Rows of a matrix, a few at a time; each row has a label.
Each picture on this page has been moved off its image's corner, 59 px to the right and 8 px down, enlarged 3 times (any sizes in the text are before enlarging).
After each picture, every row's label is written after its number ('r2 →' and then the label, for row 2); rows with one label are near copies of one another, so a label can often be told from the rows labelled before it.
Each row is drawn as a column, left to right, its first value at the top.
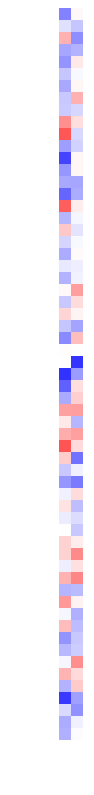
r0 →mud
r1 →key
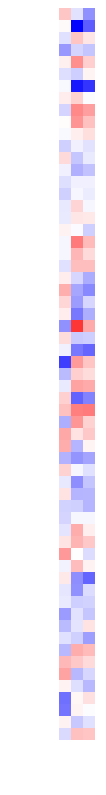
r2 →key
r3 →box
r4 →box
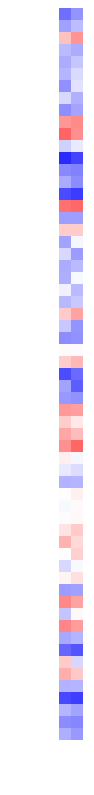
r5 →mud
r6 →mud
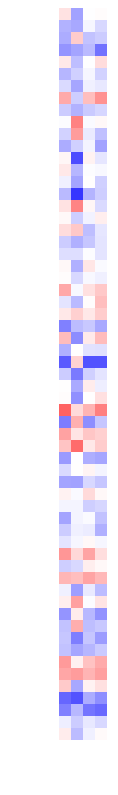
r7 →key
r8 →mud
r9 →key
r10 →key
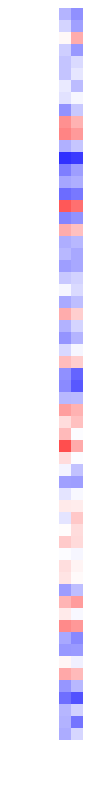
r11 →mud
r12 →mud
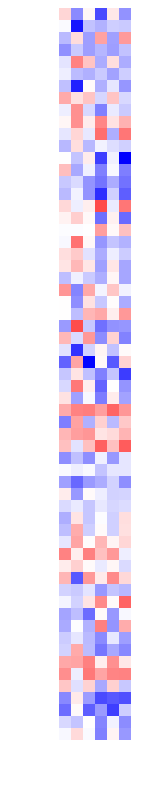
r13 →key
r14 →box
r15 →key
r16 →mud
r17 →key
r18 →mud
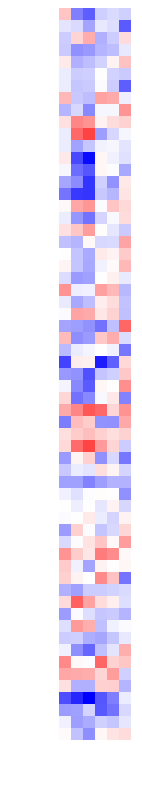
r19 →key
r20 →mud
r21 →mud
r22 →key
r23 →key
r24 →box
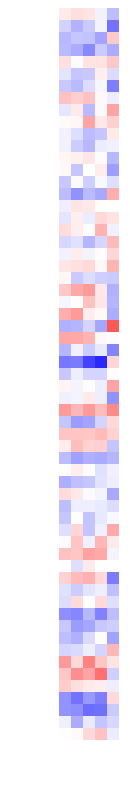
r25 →key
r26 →key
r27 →key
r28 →key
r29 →box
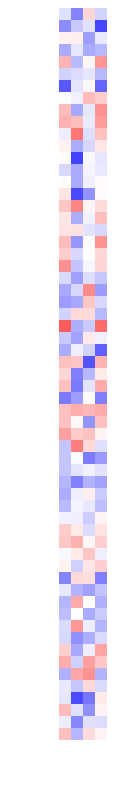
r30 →box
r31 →mud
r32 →key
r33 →box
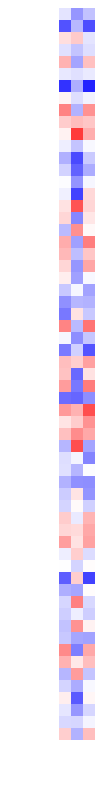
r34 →box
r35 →mud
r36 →box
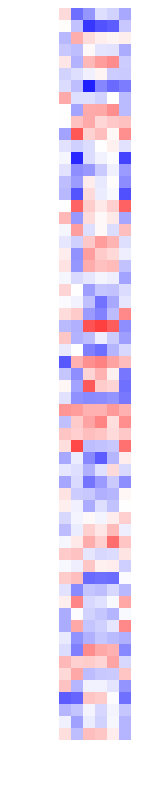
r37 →key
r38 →mud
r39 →box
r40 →box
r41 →box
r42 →mud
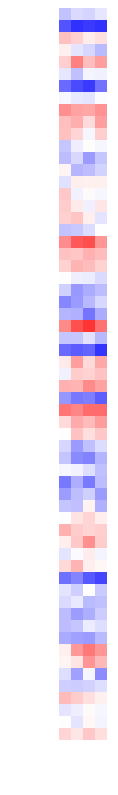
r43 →box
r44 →box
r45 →box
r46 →box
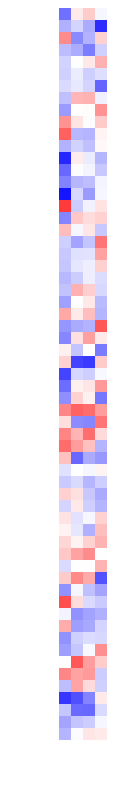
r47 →mud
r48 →key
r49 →key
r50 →box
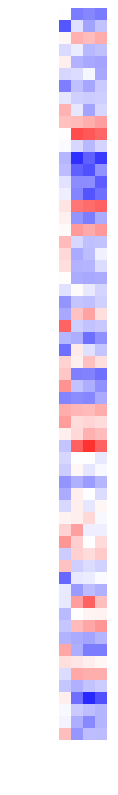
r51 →box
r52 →mud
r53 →mud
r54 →mud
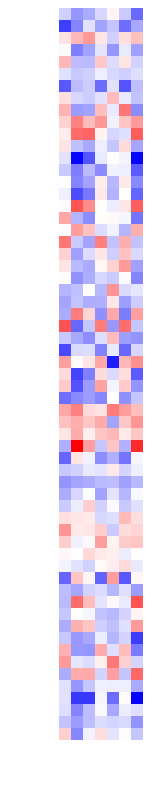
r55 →box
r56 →mud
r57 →mud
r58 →box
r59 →key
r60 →box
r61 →mud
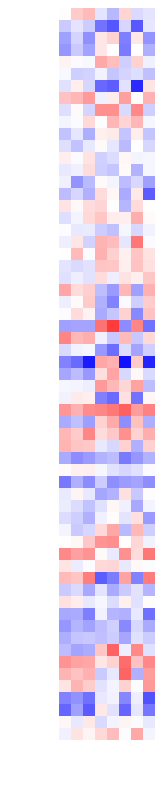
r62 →key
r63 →key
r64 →key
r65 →box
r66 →box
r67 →key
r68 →box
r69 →key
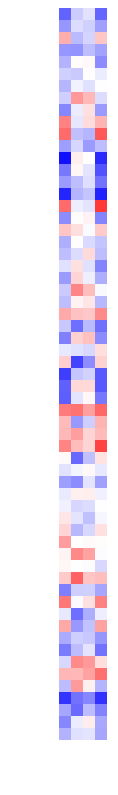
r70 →mud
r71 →key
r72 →key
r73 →mud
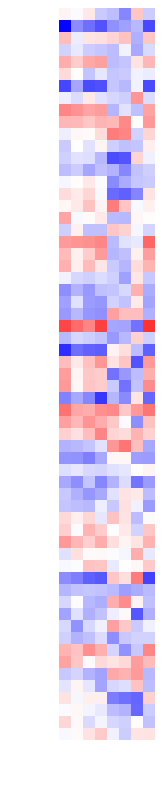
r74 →box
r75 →box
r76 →box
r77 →box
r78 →mud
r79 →mud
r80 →key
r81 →box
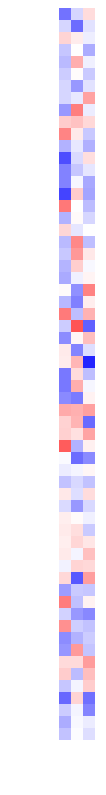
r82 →mud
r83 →box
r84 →key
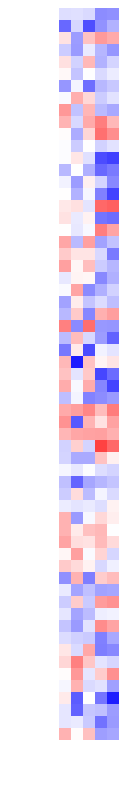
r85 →box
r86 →key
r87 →box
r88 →mud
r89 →mud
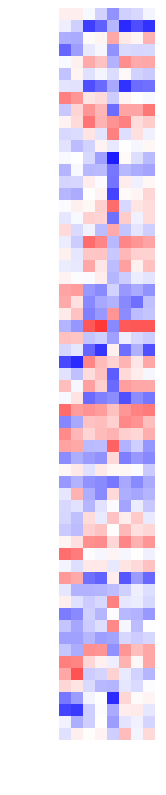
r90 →key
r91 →key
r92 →box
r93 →box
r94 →mud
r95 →box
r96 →box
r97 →box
